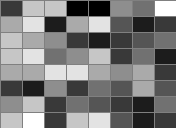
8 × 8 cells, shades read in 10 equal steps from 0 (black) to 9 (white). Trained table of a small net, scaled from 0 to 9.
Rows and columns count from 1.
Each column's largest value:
7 9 8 8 8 5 6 9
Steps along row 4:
up down up up down up down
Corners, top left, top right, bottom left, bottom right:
2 9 7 2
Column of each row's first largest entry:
8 2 1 2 3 7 2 2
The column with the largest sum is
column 2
